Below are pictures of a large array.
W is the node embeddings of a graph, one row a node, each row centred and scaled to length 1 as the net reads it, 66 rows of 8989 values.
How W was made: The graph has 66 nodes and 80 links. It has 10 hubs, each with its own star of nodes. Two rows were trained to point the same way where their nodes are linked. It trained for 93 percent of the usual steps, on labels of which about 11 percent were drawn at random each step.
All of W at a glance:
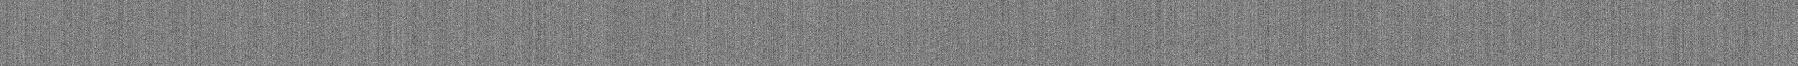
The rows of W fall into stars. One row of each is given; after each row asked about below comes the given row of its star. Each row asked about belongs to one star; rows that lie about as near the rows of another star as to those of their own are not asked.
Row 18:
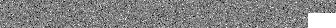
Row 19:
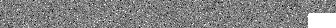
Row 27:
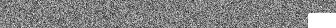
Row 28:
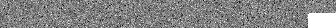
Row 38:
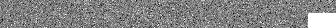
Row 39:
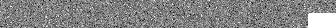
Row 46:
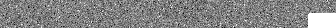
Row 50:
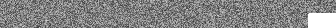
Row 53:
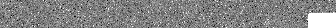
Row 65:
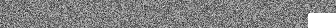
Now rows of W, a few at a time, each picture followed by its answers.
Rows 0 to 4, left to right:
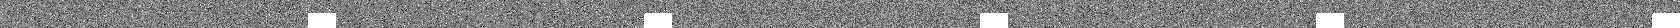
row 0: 19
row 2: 18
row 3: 27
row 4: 27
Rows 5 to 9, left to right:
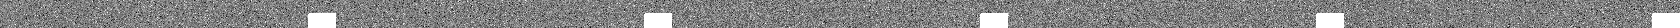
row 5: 46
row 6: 38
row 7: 28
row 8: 28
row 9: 19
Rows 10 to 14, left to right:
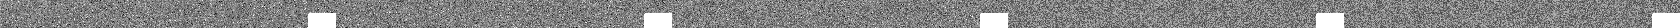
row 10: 27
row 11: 46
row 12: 28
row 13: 19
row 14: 27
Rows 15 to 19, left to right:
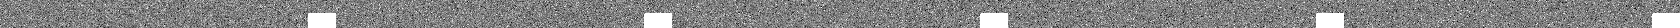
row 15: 19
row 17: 19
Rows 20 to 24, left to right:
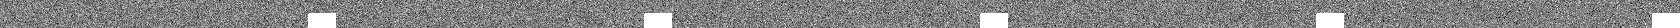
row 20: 39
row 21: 46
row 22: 38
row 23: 53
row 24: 18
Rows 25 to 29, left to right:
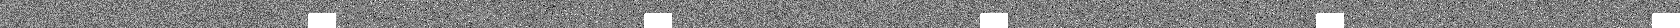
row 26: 39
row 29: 65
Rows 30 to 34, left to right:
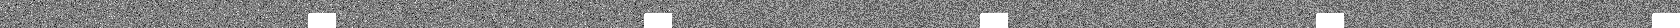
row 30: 38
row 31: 53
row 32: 46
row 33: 50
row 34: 53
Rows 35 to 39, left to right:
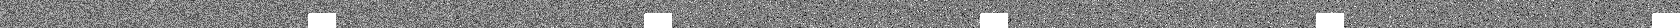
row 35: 39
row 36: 38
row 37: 50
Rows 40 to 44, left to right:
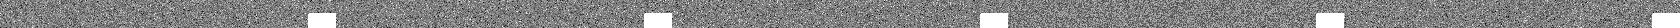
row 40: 28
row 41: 38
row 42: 39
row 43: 38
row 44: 38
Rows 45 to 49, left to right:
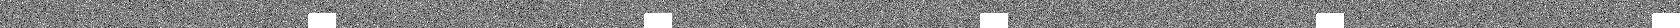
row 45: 18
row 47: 18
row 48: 18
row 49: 28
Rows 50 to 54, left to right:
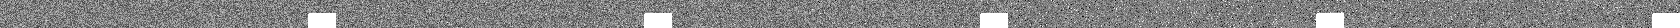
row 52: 19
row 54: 18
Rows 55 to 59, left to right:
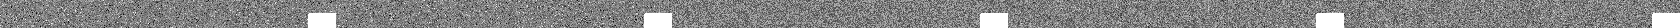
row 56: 46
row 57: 28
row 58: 28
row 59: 27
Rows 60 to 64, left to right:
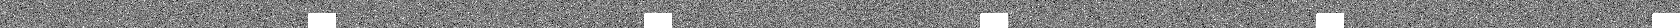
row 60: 18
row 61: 27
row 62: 46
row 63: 53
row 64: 19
